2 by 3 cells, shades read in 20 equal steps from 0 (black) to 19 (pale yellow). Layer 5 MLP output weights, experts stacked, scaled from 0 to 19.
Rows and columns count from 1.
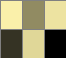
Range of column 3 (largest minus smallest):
18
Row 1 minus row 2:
15 -6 18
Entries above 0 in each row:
3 2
